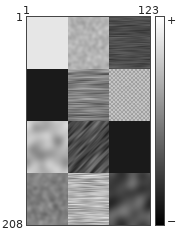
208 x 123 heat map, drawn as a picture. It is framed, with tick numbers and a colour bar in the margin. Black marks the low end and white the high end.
It is made of 4 by 3 panels. Panel 1,1: very high, flat. Panel 1,2: high, blotchy, faint in contrast. Panel 1,3: low, streaked across, faint in contrast. Panel 2,1: very low, flat. Panel 2,2: middling, streaked across. Panel 2,3: high, checkered. Panel 3,1: high, smooth. Panel 3,2: low, slanting up to the right. Panel 3,3: very low, flat. Panel 4,1: middling, blotchy, faint in contrast. Panel 4,2: high, streaked across. Panel 4,3: low, smooth.
